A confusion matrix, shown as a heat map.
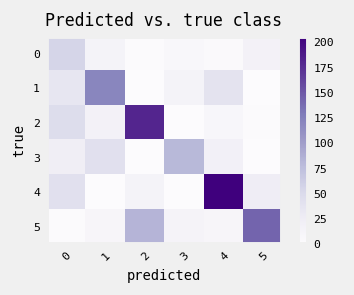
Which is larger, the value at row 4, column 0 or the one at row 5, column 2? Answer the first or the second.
the second
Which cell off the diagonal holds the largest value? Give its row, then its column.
5, 2
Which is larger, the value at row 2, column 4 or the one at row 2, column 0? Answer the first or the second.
the second
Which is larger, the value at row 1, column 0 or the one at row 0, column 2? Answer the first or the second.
the first
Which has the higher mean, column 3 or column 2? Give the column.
2
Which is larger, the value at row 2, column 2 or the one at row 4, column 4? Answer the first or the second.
the second
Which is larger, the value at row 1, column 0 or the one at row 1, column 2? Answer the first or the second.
the first
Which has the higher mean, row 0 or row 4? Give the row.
4
